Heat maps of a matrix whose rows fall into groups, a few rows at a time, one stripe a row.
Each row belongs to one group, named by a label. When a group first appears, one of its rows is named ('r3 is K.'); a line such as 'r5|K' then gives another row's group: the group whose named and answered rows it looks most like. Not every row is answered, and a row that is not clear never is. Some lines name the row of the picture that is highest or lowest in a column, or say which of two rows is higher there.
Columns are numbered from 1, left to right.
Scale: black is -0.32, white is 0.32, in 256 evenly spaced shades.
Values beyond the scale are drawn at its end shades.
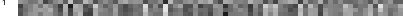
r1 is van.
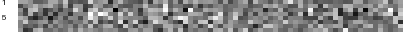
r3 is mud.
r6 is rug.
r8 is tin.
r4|mud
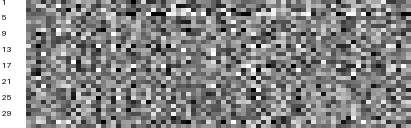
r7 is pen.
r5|mud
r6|van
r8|van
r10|mud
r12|tin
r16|rug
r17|pen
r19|tin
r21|tin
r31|van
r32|tin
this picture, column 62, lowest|9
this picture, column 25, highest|4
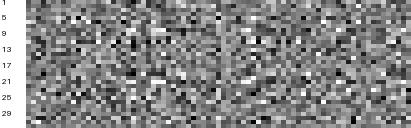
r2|pen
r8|pen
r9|pen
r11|tin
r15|tin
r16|mud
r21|pen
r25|pen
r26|rug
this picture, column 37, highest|26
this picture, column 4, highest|25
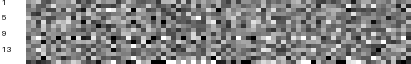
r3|mud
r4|tin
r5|van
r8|pen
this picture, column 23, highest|16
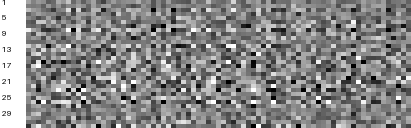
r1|van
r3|van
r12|van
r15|pen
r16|mud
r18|rug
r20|mud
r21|pen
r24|van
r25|mud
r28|rug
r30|tin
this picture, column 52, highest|10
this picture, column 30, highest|20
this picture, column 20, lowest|25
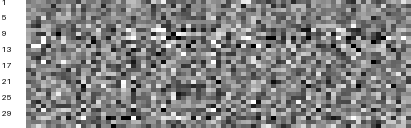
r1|pen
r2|van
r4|van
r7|tin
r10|pen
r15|tin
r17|rug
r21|rug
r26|tin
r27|mud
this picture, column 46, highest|26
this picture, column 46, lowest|12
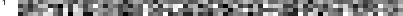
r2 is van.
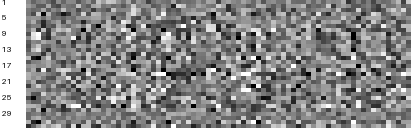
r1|mud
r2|van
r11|rug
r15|tin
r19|pen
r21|rug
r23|pen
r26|pen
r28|mud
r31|tin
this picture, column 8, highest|18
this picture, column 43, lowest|10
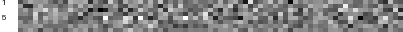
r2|tin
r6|pen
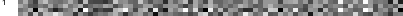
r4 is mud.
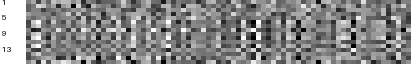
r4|van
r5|pen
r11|pen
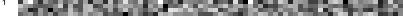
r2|van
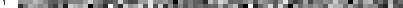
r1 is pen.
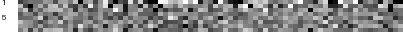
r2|tin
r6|van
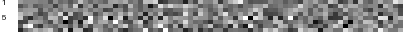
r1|pen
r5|tin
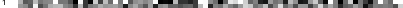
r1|pen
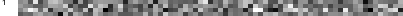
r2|tin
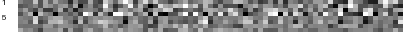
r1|pen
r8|van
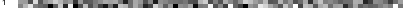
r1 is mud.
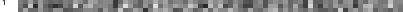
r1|mud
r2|mud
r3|rug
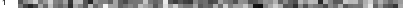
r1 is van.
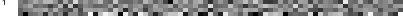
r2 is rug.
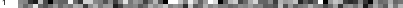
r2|mud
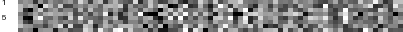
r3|tin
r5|tin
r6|tin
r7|van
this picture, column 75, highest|7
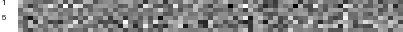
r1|van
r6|mud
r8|tin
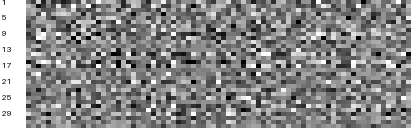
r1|mud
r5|mud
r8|mud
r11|rug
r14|rug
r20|mud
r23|rug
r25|pen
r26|tin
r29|van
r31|van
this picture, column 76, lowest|28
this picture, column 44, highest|25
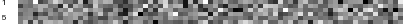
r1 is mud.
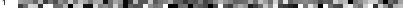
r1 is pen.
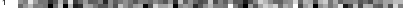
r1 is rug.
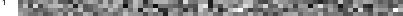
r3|pen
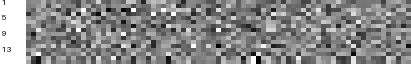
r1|pen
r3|mud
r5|van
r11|rug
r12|rug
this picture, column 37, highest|12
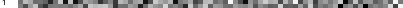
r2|mud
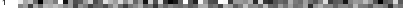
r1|van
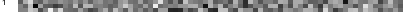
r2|mud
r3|van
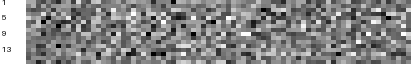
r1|van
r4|pen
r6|mud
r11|pen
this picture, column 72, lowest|4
